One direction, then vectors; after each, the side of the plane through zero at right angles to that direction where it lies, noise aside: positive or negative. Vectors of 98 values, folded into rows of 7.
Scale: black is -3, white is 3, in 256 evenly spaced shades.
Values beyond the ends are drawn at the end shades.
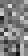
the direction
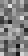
positive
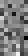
negative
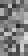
positive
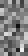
positive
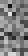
negative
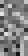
positive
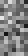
negative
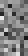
negative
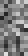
positive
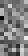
positive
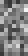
negative
